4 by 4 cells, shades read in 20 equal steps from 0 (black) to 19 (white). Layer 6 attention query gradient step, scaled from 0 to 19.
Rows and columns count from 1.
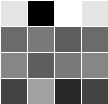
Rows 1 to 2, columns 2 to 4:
0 19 17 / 9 7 8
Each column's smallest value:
5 0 3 5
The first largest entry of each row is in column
3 2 1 2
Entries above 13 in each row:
3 0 0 0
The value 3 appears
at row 4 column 3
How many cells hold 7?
2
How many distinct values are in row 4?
3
